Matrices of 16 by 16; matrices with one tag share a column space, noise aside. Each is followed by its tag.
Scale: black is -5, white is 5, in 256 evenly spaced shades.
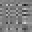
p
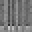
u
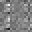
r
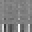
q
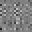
p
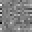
p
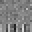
q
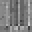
u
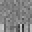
q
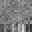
q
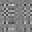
p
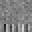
q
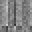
u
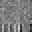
q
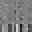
q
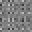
r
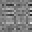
p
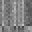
u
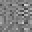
p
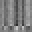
u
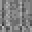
u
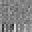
q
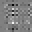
p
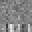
q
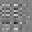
p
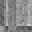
u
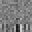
q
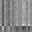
u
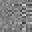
p
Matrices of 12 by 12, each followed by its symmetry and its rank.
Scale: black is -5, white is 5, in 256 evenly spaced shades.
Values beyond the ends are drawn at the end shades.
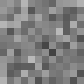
symmetric, full rank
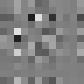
antisymmetric, rank two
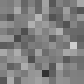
antisymmetric, full rank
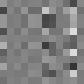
neither, rank two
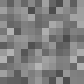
antisymmetric, full rank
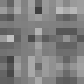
antisymmetric, rank two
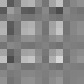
symmetric, rank one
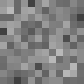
symmetric, full rank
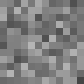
neither, full rank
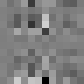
neither, rank two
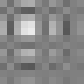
symmetric, rank one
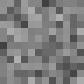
symmetric, full rank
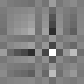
symmetric, rank one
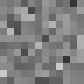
antisymmetric, full rank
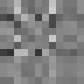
antisymmetric, rank two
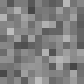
neither, full rank
